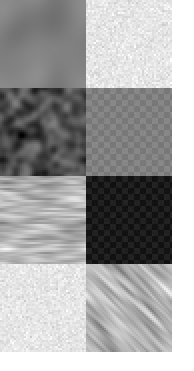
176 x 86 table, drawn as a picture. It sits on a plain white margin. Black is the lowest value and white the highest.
The table splits into 4 rows of 2 panels. Panel 1,1: middling, smooth, faint in contrast. Panel 1,2: very high, fine-grained, faint in contrast. Panel 2,1: low, blotchy. Panel 2,2: middling, checkered, faint in contrast. Panel 3,1: high, streaked across. Panel 3,2: very low, checkered, faint in contrast. Panel 4,1: very high, fine-grained, faint in contrast. Panel 4,2: high, slanting down to the right.
